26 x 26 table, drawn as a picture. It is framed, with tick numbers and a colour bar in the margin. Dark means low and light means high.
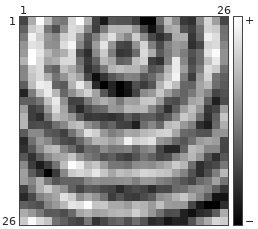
Ninth with the highest average: top left. Grain: blotchy. Rings: centred on the top middle.
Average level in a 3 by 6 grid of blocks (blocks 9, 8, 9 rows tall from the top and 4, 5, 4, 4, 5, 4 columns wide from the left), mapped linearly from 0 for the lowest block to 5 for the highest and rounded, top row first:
531124 | 121321 | 132210
